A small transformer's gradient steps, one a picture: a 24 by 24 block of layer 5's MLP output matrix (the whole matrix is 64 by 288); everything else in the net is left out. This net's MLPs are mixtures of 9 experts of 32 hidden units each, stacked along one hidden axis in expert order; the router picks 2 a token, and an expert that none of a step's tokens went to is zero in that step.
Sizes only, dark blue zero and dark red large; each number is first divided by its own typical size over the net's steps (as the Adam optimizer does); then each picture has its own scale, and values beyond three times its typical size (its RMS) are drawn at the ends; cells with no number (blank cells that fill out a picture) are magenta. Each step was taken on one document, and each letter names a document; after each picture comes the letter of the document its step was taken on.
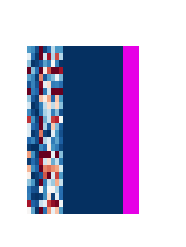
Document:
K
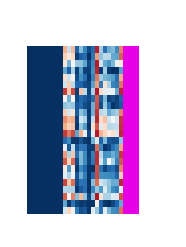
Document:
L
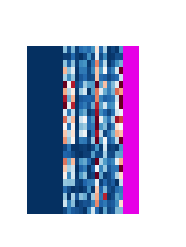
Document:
L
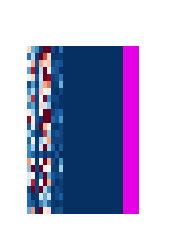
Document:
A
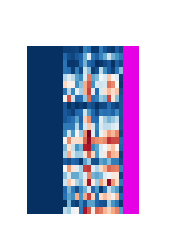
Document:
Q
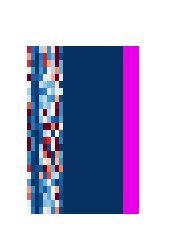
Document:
K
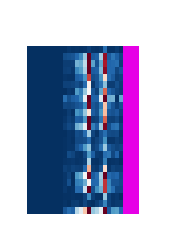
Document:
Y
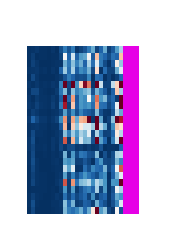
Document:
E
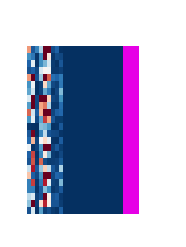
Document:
A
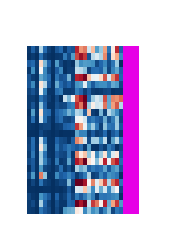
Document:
Q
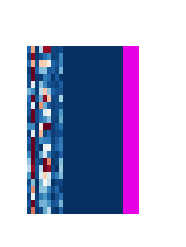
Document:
A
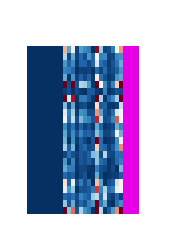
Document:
L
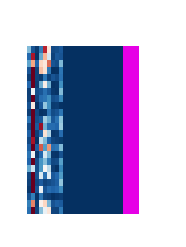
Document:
A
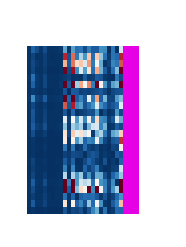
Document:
E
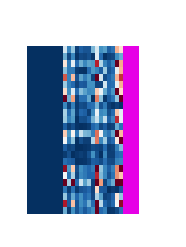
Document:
L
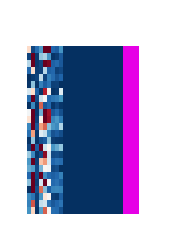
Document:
A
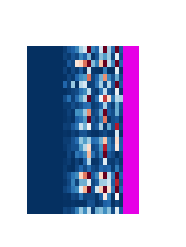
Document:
Y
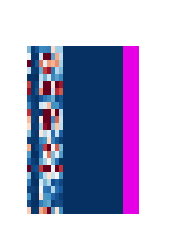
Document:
K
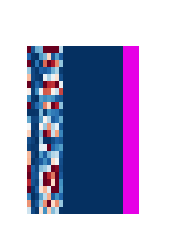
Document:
K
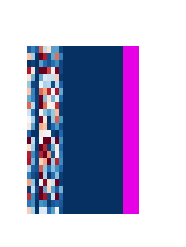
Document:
K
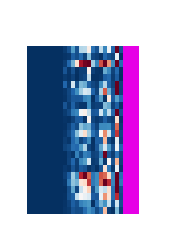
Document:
Y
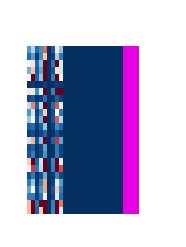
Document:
Q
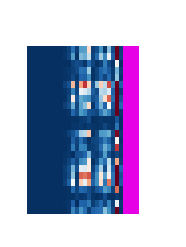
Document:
Y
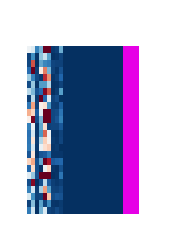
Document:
A
